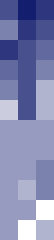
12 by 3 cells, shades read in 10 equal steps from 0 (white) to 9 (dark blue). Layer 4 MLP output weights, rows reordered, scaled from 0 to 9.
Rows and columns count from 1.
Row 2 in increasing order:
5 7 8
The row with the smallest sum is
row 12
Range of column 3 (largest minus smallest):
8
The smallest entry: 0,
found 2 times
